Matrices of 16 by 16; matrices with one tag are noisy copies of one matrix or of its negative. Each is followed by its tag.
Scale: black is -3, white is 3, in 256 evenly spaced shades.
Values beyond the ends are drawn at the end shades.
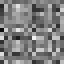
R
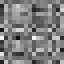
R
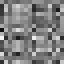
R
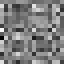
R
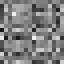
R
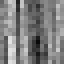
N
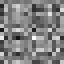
R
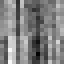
N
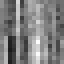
N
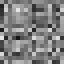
R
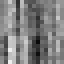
N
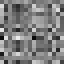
R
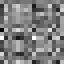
R
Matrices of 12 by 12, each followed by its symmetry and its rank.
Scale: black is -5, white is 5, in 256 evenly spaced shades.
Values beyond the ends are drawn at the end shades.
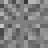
antisymmetric, rank two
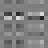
neither, rank one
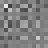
symmetric, rank two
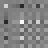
symmetric, rank two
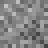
symmetric, full rank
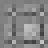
symmetric, rank two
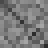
symmetric, full rank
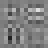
antisymmetric, rank two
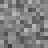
neither, full rank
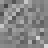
symmetric, full rank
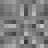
antisymmetric, rank two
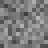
neither, full rank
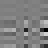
neither, rank one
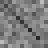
symmetric, full rank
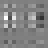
neither, rank one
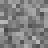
neither, full rank
